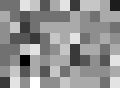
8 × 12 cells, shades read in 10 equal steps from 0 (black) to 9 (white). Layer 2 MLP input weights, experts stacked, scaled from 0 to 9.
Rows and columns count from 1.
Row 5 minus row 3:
-1 -3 5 4 -2 -1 1 -4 1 1 -1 2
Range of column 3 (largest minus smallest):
8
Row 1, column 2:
4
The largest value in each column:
6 8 8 9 6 7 8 8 7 7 6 8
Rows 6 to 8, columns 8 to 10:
2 3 5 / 6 5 5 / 6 6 6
